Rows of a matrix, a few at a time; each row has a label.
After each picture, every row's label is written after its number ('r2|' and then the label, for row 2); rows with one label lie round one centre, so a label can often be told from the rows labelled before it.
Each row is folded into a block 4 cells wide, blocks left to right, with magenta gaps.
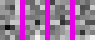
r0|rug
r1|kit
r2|kit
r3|kit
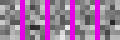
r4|kit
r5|rug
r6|kit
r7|kit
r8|kit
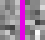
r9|rug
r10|kit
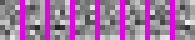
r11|kit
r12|rug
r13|rug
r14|kit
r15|kit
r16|kit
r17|kit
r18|rug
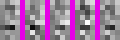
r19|rug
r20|rug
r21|rug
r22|rug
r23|rug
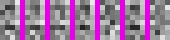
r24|rug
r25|rug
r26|rug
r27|rug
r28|kit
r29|rug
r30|kit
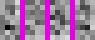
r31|rug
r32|kit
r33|kit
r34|rug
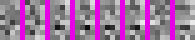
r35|kit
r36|kit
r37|rug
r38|rug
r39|rug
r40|rug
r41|kit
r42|rug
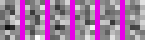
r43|rug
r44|kit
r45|rug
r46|kit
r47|kit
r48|rug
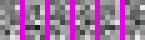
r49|kit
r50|rug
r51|kit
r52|kit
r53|rug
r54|kit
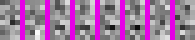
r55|kit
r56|kit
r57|rug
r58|rug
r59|rug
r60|rug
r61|kit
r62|rug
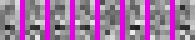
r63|rug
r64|rug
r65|rug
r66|rug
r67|kit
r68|rug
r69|kit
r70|rug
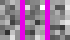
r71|kit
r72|kit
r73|rug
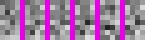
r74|kit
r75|kit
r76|kit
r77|kit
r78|rug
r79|kit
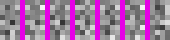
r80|kit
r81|kit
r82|kit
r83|kit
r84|kit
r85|kit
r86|rug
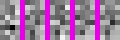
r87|rug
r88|kit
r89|kit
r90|kit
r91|kit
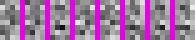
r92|kit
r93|kit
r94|rug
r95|kit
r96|kit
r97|rug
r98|rug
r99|rug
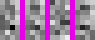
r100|rug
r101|rug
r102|kit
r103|rug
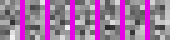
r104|kit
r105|rug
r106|kit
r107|kit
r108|rug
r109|kit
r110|rug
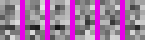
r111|rug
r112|rug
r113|rug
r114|kit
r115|kit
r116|rug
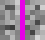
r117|rug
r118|kit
